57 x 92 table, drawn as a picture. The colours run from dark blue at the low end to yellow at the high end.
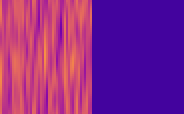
The table splits into one row of 2 panels. Panel 1,1: middling, streaked downward. Panel 1,2: very low, flat.
